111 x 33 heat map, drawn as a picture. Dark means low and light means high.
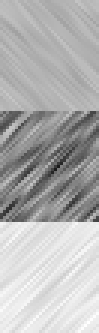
It is made of 3 by 1 panels. Panel 1,1: high, slanting down to the right, faint in contrast. Panel 2,1: middling, slanting up to the right, strong in contrast. Panel 3,1: very high, slanting up to the right, faint in contrast.
